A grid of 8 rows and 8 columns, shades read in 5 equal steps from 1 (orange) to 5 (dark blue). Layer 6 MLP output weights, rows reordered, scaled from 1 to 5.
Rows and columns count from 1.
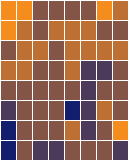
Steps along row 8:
down up same down same same up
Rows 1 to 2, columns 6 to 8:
3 1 2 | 2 3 3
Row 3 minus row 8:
-2 -1 -2 -1 -1 -1 -1 -2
